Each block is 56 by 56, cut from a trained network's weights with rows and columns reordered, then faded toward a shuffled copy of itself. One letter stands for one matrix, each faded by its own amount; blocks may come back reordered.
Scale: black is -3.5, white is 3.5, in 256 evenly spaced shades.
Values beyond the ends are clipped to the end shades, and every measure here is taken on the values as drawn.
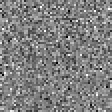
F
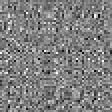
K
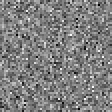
F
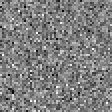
F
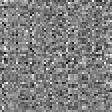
K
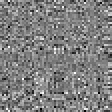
K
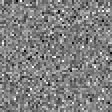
F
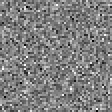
F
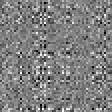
K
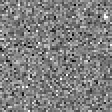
F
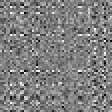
K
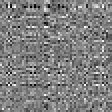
K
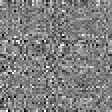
K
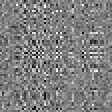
K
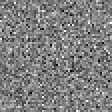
F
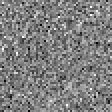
F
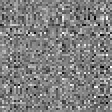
K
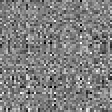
K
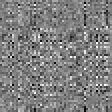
K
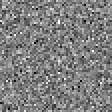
F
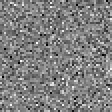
F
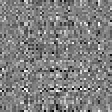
K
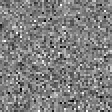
F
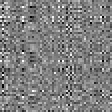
K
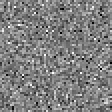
F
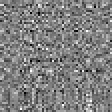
K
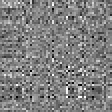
K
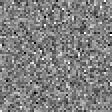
F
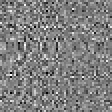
K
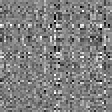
K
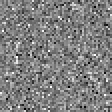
F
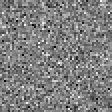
F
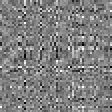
K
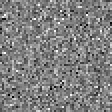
F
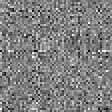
K
